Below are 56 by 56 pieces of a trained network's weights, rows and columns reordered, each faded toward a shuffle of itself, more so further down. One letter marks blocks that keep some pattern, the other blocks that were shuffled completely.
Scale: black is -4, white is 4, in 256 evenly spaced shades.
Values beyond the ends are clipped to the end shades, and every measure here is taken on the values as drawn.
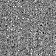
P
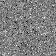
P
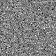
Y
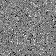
P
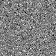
P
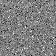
Y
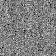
P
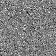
Y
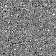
P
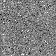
P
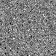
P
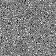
P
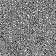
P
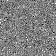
Y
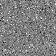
P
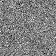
Y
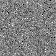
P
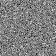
Y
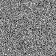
P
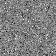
Y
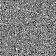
P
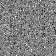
P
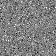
Y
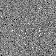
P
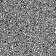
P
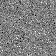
Y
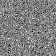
Y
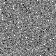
Y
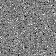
Y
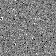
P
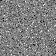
Y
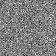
P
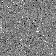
Y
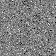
Y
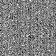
P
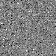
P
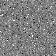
Y
